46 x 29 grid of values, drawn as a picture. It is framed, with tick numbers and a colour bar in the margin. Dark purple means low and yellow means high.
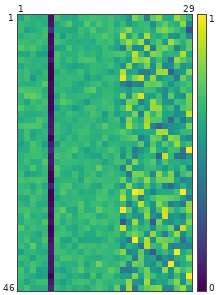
A vertical seam about 60% of the way across splits the table, and the left part is calmer. The values are skewed, with a long tail toward low values. Column 6 stands out from the rest.
